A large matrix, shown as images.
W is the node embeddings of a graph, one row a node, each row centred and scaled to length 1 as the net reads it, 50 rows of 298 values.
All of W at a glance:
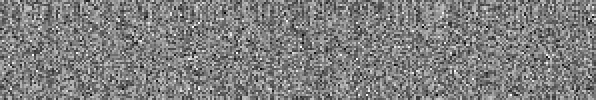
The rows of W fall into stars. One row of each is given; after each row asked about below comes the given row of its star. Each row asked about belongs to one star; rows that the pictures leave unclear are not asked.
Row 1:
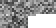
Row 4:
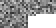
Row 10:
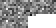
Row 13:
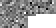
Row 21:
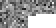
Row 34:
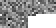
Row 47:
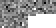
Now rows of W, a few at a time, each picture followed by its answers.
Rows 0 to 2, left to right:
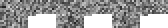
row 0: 21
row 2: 10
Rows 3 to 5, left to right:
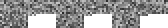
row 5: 10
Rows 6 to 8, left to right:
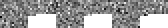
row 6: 1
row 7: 1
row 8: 10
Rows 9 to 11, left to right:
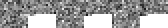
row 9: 1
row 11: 47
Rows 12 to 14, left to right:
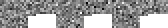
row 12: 10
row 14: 47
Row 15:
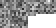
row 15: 1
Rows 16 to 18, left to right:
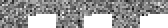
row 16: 1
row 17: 21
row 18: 10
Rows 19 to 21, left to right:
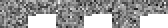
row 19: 4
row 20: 34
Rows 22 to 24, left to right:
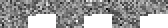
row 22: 34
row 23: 4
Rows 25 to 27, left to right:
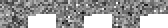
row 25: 1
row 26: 13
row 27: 4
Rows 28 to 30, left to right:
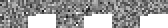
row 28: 10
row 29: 47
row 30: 34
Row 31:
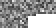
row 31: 13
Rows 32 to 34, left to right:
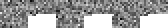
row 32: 34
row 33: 21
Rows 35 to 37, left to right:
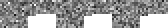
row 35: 13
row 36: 13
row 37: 13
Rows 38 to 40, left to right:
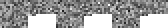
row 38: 34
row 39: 34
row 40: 10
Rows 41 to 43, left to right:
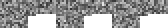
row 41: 13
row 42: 10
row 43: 47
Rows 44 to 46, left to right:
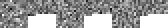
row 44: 47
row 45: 34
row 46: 13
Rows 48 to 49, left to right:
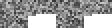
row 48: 21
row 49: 1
